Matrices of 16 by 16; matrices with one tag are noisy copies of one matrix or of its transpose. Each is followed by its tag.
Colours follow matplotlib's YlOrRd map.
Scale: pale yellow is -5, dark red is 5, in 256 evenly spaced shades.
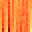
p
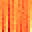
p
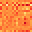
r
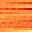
p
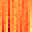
p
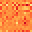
r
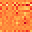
r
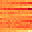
p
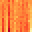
p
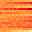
p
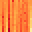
p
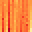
p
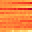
p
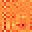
r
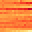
p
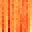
p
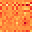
r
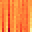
p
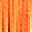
p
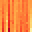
p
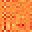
r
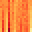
p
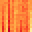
p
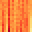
p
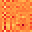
r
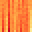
p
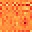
r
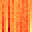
p
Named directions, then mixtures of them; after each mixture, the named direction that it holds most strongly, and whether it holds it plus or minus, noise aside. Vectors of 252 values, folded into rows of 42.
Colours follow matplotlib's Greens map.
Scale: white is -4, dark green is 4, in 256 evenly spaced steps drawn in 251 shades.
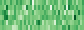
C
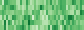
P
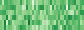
P, plus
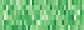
C, minus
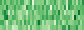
C, plus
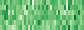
C, plus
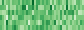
C, minus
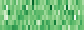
C, minus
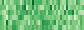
C, minus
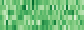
C, minus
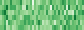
C, plus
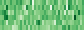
C, plus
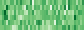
C, plus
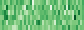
C, plus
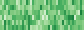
P, plus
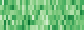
P, plus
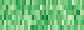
P, minus
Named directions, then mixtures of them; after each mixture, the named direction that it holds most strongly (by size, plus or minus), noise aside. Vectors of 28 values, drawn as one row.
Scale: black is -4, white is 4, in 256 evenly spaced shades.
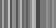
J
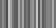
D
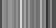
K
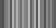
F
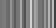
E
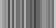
F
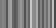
E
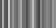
J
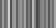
J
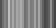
F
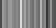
K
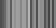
F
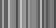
K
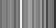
K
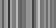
J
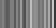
E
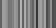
K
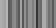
D
